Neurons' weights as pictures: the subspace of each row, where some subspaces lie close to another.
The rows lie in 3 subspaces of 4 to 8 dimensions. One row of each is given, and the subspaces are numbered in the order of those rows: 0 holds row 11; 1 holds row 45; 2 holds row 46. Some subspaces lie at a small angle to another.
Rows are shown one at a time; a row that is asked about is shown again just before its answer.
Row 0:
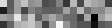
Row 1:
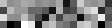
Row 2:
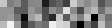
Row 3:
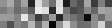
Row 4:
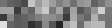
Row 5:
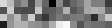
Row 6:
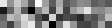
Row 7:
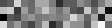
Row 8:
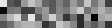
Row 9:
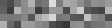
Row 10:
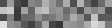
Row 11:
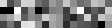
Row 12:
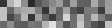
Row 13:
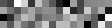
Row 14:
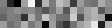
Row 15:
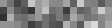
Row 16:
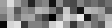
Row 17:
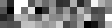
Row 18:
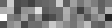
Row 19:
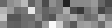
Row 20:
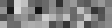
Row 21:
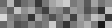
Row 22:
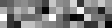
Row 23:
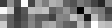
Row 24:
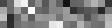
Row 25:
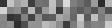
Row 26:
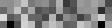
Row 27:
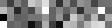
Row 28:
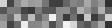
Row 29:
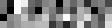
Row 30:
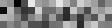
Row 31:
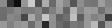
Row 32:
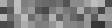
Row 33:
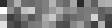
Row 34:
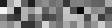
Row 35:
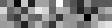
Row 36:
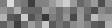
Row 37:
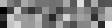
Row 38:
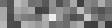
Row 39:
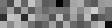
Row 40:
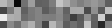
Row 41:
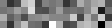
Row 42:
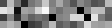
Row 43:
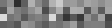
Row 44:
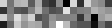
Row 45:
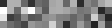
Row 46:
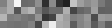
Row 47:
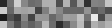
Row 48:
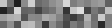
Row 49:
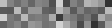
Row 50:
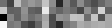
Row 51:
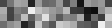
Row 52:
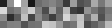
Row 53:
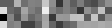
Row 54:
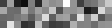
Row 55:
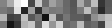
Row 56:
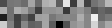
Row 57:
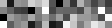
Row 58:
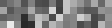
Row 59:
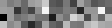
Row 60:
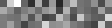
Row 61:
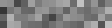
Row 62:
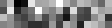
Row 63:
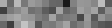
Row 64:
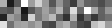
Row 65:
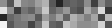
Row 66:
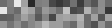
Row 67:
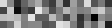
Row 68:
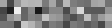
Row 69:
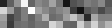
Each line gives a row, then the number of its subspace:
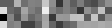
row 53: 1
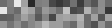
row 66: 1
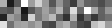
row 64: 2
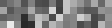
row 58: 2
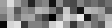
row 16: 1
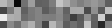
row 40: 0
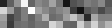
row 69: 2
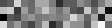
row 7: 0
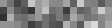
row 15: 1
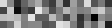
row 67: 0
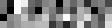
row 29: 1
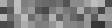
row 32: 2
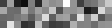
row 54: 2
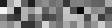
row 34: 0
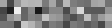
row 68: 0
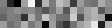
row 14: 2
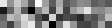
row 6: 2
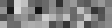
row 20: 1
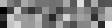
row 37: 1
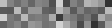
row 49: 2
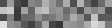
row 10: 0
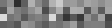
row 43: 1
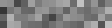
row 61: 1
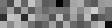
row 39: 2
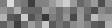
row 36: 2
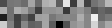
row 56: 0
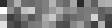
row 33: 1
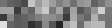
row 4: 1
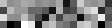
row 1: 2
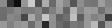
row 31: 2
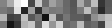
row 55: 2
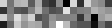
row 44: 0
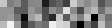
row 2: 2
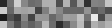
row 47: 0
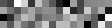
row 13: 0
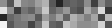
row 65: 1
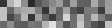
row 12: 0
